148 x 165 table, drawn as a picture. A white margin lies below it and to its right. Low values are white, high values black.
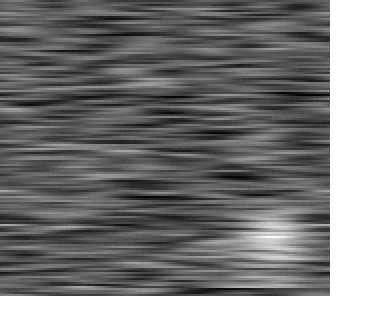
Grain: streaks across. Ninth with the lowest average: bottom right. Dips: one, in the bottom right.
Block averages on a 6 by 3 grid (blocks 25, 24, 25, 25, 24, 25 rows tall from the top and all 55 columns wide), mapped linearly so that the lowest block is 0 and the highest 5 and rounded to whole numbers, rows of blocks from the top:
444 / 444 / 454 / 344 / 450 / 441
